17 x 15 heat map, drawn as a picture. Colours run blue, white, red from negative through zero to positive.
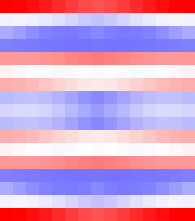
Mirror symmetry: left to right and top to bottom. Average level on the scale: 50%. Slope: none. Grain: streaks across.
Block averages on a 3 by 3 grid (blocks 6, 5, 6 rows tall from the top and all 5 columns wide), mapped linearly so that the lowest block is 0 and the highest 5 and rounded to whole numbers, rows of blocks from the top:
545 | 303 | 545
